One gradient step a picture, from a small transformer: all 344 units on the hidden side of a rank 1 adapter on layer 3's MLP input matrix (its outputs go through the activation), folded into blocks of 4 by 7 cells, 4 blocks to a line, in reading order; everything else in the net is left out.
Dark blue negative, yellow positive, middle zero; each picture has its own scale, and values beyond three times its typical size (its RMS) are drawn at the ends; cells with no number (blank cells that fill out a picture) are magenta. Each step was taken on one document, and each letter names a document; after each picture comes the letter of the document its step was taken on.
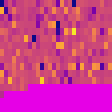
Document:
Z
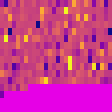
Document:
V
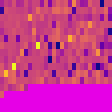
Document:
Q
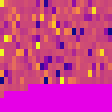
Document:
Z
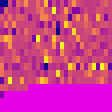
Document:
Z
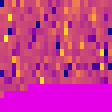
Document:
V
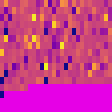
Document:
Z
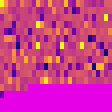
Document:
V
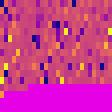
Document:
Z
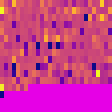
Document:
Q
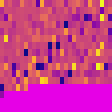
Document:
Q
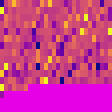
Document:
Q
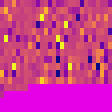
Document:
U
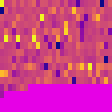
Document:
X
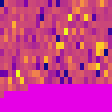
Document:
V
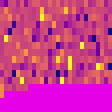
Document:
V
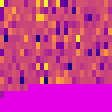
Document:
Z
